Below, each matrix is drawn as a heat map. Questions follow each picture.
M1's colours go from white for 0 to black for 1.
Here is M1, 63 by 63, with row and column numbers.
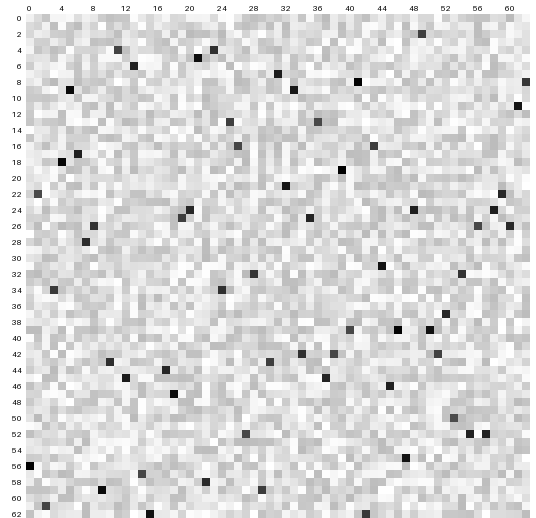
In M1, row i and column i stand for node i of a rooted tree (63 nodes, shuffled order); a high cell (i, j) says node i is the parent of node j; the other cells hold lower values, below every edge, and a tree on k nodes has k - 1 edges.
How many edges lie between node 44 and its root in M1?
17
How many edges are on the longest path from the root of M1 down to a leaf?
35
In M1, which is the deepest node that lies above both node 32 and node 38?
42
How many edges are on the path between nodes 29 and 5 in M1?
3
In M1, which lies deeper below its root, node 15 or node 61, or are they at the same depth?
node 61
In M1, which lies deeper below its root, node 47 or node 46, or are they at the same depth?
node 47
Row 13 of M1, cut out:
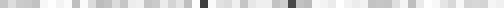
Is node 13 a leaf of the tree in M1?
no
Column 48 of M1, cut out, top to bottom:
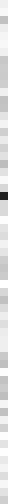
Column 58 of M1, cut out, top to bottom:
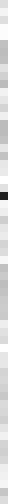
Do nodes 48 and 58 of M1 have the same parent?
yes
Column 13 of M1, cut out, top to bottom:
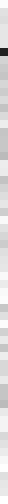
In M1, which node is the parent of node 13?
6
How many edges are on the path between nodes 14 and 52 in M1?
2
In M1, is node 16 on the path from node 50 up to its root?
yes
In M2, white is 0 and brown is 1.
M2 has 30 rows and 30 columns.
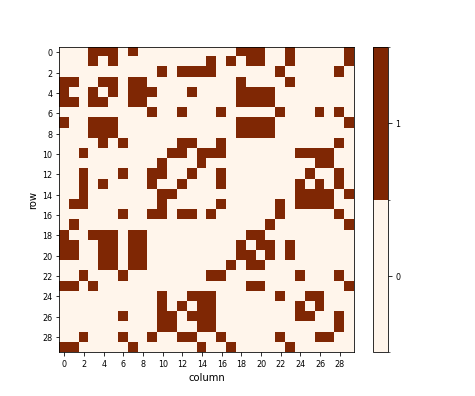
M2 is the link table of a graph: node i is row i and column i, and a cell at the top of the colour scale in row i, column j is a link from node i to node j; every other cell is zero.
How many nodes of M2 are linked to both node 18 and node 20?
6
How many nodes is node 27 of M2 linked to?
5
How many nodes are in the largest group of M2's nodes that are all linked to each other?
7
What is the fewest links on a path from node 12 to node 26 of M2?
2
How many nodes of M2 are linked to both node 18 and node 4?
7
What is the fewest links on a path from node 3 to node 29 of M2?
2
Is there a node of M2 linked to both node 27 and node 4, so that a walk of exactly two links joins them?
no
